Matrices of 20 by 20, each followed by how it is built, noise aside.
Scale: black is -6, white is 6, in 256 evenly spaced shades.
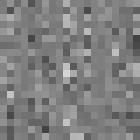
uneven columns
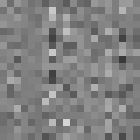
uneven columns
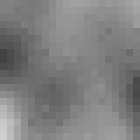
smooth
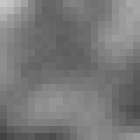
smooth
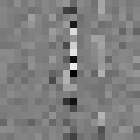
uneven columns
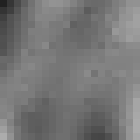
smooth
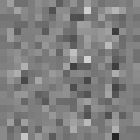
uneven columns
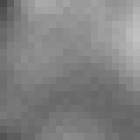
smooth
